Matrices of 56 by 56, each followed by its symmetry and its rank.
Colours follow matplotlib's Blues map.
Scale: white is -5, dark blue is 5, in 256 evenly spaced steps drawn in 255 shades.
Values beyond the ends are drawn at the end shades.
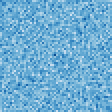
symmetric, full rank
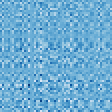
neither, rank three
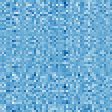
neither, rank five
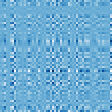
neither, rank two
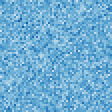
symmetric, full rank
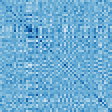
symmetric, rank five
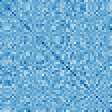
symmetric, rank five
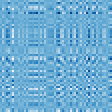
antisymmetric, rank two
